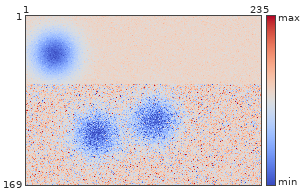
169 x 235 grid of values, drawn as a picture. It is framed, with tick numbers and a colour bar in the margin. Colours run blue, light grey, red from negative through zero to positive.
On average the colour sits 50% of the way up the scale. No row or column stands out. There are three dips. The top part is calmer, up to a seam about 40% of the way down.
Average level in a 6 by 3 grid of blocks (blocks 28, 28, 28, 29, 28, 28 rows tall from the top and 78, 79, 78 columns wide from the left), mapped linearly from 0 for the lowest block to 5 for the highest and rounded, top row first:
355
055
445
305
225
555
